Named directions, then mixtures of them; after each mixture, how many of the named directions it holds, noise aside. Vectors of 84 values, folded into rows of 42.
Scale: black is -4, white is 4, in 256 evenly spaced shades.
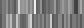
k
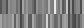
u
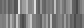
two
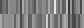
one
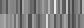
one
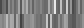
two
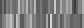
two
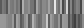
one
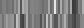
two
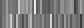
one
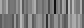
one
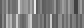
one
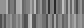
two
